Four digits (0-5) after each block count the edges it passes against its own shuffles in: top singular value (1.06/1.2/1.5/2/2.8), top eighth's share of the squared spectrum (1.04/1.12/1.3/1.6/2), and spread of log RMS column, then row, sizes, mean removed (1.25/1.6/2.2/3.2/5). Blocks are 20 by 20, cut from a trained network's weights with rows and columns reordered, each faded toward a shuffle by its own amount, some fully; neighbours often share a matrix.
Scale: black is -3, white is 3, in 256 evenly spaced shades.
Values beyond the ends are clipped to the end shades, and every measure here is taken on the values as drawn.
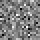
1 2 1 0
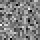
0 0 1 0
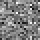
1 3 0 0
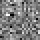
2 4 0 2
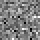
1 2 0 1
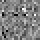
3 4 1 1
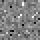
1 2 0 0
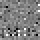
2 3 0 1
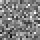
0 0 0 0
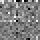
3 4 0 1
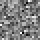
1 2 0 0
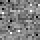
0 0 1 0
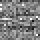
2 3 0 1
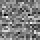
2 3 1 0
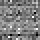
2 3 2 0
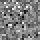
0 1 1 0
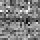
2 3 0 1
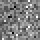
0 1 0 0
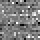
2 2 1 0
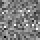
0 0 0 0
